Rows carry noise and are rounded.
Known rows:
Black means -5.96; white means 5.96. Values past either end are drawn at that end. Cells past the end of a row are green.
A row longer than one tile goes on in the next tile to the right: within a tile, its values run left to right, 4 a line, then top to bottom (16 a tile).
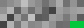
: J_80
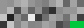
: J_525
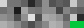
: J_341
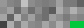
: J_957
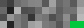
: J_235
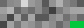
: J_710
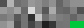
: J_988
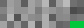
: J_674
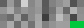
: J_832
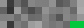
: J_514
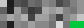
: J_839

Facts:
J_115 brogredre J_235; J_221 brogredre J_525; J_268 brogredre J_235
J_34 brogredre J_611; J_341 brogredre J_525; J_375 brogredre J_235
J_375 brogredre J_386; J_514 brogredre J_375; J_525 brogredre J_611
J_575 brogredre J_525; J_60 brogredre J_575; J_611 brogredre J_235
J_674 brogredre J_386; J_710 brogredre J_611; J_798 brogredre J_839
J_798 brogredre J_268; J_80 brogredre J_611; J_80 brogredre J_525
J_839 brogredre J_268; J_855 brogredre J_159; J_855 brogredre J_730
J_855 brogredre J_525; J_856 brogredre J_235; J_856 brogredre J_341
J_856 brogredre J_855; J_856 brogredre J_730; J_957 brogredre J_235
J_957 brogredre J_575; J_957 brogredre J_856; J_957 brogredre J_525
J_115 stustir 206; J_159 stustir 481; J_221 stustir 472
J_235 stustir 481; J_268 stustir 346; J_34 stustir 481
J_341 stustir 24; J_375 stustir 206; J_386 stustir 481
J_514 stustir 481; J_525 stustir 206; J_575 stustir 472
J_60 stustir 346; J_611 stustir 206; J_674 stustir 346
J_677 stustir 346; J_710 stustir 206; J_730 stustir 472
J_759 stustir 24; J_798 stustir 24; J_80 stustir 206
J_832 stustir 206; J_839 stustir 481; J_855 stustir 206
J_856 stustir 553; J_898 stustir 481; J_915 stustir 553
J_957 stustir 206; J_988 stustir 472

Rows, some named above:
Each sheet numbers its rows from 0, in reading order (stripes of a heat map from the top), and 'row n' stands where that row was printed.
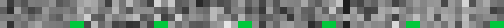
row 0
J_514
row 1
J_575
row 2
J_798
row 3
J_34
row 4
J_839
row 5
J_60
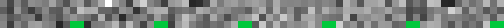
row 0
J_34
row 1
J_611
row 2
J_856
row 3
J_855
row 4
J_677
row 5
J_915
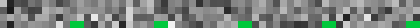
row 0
J_839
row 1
J_268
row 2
J_759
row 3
J_221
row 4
J_525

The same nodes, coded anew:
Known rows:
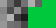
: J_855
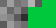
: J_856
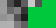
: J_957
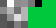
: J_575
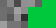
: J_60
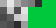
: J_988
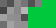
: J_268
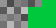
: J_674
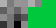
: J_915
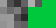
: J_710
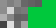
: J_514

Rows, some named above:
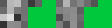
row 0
J_235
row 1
J_341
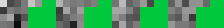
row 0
J_832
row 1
J_759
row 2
J_34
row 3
J_60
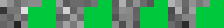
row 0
J_677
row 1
J_798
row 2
J_341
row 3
J_759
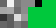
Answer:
J_221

